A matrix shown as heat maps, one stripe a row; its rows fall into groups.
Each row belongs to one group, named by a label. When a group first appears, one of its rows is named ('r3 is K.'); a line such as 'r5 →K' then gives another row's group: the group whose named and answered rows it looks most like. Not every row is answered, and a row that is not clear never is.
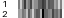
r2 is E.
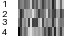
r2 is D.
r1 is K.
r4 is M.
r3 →K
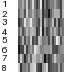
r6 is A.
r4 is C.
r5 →K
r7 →M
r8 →D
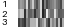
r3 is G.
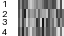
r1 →M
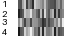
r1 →A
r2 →C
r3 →E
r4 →C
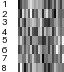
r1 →M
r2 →K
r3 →M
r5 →E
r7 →E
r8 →M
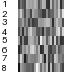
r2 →E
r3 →K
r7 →M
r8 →A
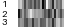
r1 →E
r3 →K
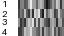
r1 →M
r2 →A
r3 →G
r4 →C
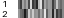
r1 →K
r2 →G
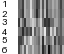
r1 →C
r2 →C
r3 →M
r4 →G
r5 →C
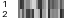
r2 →A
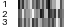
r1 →C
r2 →D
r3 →K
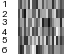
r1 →K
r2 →G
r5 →G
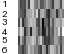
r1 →D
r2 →G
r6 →G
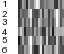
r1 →A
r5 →M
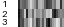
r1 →M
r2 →A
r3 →C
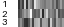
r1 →A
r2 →C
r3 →A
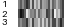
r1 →A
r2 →G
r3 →A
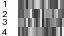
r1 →A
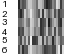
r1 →M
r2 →C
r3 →D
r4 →D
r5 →K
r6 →M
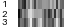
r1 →G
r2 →M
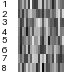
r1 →K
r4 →A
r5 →D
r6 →D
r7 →G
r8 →C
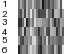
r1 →E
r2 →D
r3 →A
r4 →G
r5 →D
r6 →D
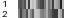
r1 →D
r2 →A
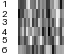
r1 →G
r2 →C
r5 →M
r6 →K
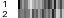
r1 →M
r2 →K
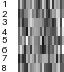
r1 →G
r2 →C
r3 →M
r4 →M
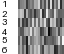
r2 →E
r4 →D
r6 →A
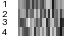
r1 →K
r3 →G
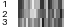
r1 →D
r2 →D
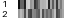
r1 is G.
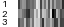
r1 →A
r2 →A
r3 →A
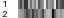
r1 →G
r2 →K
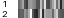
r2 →C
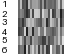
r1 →M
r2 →A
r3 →G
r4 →A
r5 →E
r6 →G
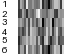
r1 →E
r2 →A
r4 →D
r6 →E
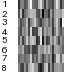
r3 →D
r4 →K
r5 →C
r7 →K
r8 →D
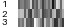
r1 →K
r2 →E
